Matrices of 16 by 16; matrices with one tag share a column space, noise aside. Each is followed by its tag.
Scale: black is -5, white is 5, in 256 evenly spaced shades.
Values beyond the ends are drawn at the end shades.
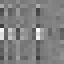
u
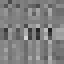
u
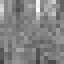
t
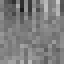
t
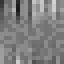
t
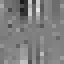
t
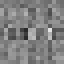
u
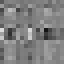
u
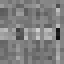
u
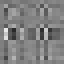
u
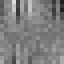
t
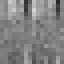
t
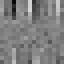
t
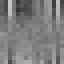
t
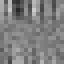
t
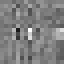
u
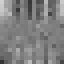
t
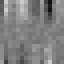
t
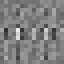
u
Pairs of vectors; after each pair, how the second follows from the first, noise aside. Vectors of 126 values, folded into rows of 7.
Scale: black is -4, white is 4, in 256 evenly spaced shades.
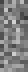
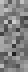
sign-scrambled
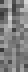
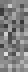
shuffled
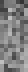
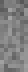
shrunk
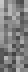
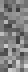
shuffled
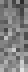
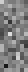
shuffled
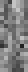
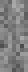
shrunk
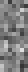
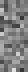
shuffled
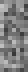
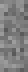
shrunk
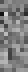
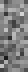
shuffled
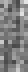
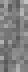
shrunk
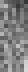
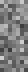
shuffled
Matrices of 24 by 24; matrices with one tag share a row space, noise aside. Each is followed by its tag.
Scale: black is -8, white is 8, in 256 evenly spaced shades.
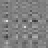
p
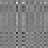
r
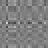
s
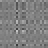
r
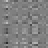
p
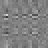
p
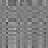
s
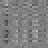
p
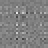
r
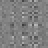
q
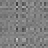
r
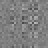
q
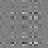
q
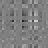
q
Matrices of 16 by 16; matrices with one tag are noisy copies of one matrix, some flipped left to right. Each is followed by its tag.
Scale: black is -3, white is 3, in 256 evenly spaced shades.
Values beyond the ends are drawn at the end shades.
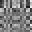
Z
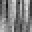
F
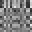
Z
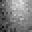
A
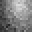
A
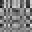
Z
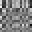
Z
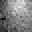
A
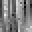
F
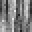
F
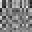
Z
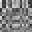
Z
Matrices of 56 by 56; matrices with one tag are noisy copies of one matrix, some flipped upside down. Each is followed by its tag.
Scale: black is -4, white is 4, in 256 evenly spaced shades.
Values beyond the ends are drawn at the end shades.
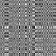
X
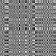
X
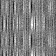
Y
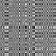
X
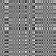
X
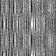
Y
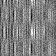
Y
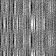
Y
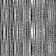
Y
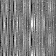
Y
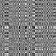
X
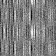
Y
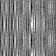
Y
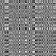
X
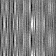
Y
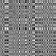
X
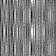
Y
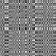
X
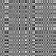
X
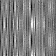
Y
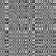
X
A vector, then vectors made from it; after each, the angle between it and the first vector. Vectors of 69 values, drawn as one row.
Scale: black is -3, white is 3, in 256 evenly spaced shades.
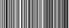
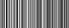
partly aligned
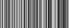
partly aligned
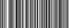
orthogonal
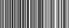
partly opposed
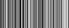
nearly opposite
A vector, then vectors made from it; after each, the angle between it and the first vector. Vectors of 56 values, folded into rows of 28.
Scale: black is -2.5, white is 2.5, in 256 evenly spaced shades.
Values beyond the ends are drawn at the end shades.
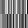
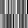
nearly parallel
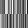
nearly parallel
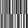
partly opposed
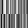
orthogonal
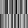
nearly opposite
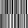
nearly opposite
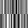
partly opposed
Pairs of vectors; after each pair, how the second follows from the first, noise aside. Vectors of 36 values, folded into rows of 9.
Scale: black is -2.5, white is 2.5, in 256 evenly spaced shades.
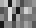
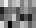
shuffled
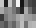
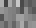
shrunk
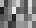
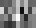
shuffled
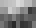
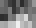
reversed
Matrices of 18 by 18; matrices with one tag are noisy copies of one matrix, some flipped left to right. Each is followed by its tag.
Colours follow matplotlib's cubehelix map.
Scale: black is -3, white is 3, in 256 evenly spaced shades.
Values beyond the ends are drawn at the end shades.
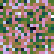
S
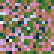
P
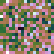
S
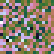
P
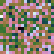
S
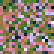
P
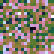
S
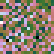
P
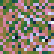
P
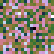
S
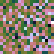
P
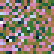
P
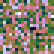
S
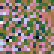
P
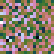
P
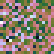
P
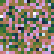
S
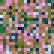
S
